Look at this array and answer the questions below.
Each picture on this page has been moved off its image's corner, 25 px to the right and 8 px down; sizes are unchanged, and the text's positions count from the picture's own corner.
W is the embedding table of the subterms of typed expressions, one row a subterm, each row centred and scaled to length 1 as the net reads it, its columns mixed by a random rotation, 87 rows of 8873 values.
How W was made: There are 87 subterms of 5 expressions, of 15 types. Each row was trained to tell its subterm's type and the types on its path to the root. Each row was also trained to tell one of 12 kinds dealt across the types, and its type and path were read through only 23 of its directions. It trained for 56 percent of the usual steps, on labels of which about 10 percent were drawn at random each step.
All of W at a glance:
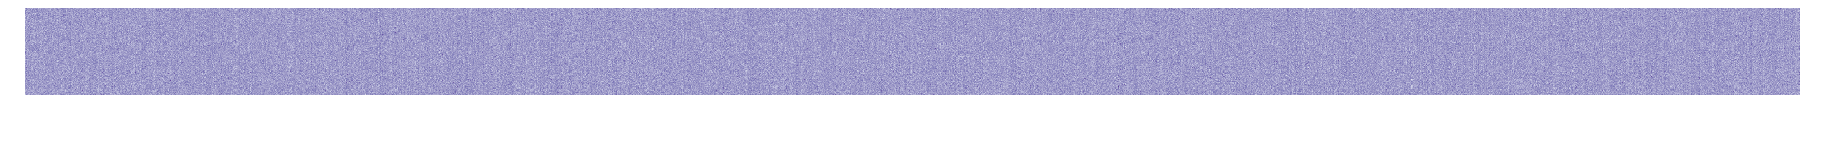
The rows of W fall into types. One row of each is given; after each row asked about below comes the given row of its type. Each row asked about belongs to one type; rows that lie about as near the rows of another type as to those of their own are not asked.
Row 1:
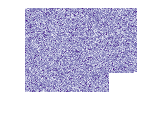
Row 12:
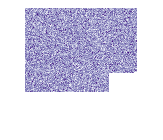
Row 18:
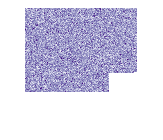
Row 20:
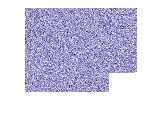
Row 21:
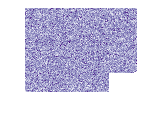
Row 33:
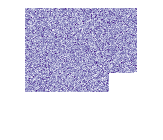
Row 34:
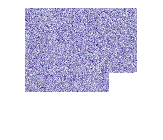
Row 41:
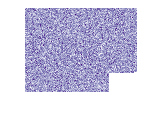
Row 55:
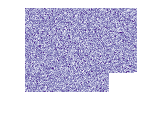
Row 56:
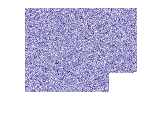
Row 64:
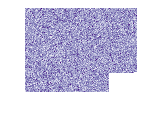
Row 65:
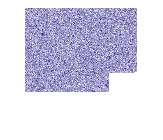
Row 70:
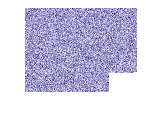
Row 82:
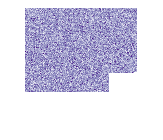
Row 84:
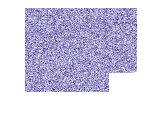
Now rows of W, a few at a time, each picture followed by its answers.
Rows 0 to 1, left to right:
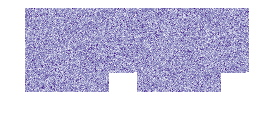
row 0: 65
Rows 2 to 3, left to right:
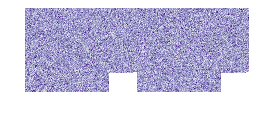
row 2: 55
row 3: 21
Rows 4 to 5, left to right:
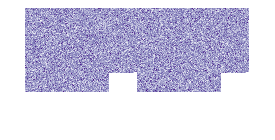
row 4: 41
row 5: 56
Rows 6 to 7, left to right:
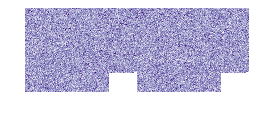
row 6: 65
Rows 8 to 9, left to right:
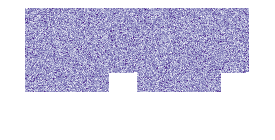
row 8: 70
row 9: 41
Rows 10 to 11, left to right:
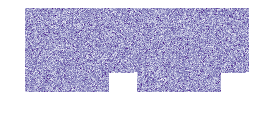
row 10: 34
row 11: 41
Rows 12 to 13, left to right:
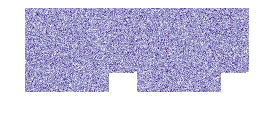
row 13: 82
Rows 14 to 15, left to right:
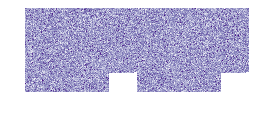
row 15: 33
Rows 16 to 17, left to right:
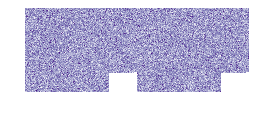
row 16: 21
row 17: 82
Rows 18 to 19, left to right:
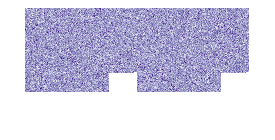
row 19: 56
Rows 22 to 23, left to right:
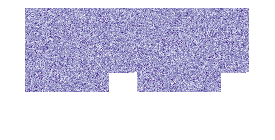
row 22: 84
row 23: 82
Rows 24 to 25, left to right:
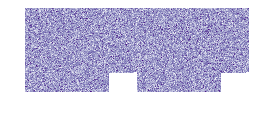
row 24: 56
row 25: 33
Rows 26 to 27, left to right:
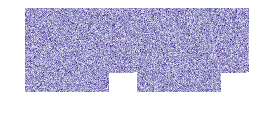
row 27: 64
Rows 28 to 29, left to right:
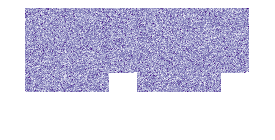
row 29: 84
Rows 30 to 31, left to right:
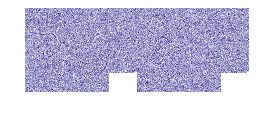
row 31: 84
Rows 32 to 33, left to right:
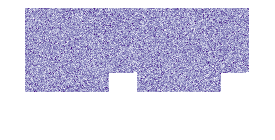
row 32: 64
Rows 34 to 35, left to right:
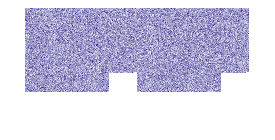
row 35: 82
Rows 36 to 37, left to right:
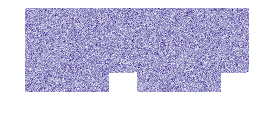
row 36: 34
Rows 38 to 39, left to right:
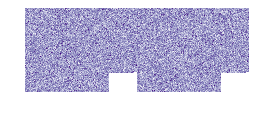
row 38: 41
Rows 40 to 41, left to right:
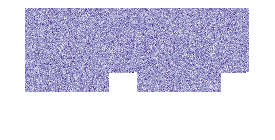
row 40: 18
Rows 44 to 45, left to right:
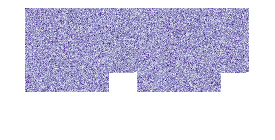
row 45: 56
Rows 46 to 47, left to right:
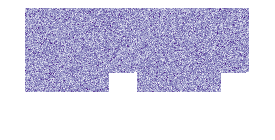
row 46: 64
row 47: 65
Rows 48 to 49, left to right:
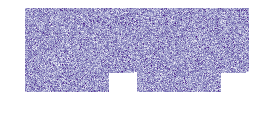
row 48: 1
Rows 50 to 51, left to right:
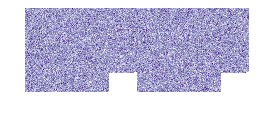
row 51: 82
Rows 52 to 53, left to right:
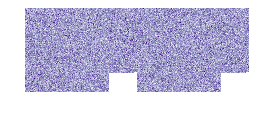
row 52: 12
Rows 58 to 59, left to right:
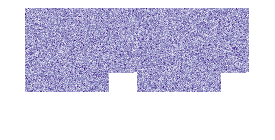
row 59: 65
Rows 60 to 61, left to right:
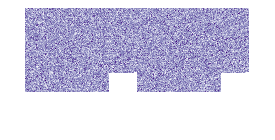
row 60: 18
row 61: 55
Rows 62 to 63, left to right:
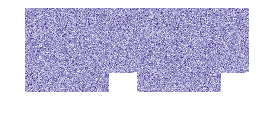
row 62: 70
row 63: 70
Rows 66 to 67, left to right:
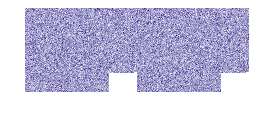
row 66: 41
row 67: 84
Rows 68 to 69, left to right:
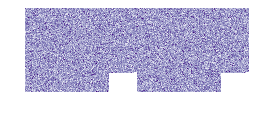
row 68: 33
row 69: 82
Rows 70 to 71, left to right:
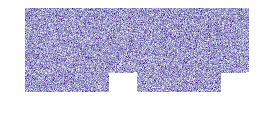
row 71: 21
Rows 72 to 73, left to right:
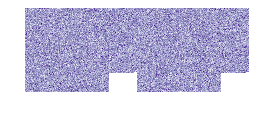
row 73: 65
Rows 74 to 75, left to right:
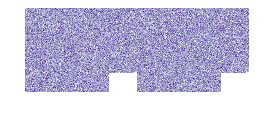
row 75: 12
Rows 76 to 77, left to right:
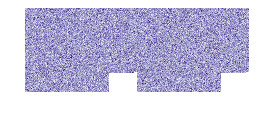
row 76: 18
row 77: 21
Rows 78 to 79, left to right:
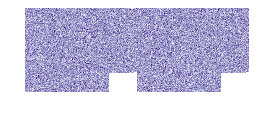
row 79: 21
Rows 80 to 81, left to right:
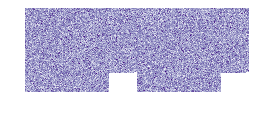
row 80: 21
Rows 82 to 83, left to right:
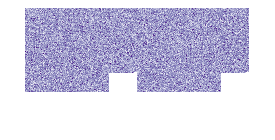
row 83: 33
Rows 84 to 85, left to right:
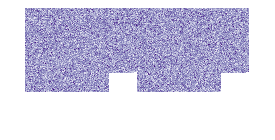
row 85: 33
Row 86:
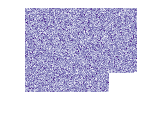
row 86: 70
